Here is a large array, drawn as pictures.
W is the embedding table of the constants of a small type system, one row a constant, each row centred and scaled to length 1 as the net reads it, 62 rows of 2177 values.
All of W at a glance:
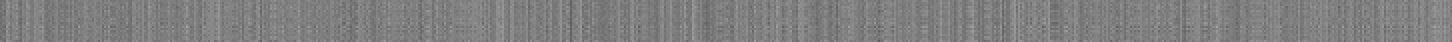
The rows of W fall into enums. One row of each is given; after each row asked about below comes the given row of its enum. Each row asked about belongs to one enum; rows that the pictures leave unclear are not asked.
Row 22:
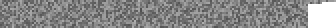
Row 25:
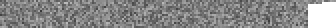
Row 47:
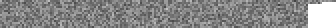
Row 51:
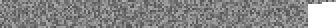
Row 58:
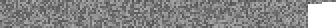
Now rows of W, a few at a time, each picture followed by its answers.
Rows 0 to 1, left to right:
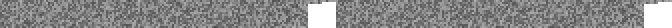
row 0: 22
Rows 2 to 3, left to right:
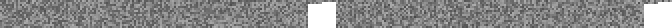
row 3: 51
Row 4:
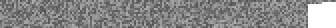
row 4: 58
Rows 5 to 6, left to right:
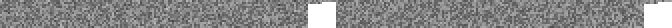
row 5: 47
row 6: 22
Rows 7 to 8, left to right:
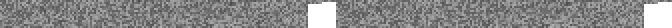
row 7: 58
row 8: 58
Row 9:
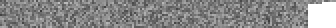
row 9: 25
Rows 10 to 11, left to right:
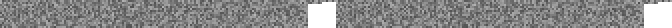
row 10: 51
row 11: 51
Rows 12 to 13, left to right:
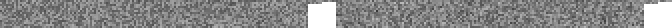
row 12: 58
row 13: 25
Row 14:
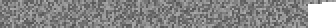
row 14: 22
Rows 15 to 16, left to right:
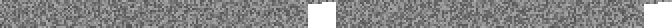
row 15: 51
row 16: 22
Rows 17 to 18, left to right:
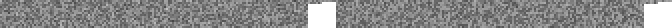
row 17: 47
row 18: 22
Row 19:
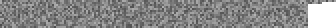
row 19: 51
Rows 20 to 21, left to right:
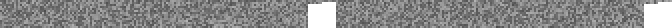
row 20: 58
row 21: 22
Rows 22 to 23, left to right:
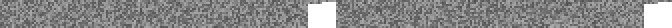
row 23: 58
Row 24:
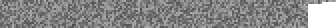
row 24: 22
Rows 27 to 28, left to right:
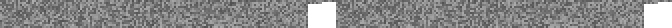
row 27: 58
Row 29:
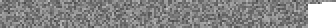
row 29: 47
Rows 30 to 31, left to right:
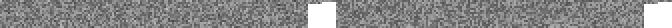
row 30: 47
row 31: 58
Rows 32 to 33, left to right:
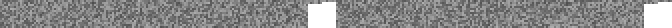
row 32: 22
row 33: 58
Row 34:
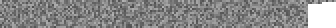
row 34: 51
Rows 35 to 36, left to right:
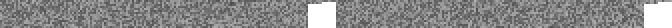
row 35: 58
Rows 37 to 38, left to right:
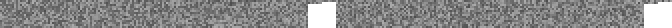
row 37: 58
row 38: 51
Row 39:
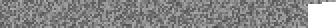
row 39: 22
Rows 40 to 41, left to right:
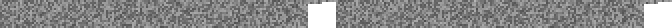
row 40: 22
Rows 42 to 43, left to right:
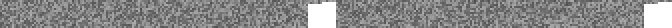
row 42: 22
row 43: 58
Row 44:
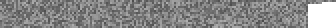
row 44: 58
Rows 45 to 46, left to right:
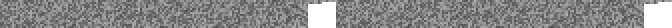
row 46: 22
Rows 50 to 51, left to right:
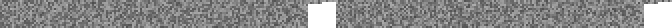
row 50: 22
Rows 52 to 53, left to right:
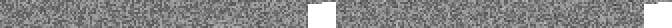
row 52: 58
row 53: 47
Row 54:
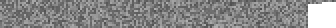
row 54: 58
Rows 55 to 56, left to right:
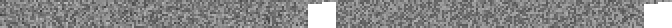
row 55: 25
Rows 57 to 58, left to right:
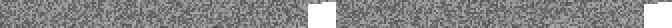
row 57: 22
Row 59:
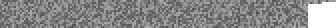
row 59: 22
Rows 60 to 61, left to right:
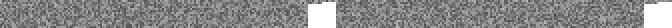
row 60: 51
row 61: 47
